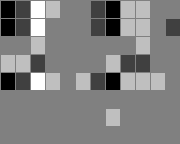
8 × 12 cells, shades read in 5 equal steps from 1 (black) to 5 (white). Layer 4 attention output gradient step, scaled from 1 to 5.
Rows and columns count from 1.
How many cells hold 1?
6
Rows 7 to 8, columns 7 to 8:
3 4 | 3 3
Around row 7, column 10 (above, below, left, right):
3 3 3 3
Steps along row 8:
same same same same same same same same same same same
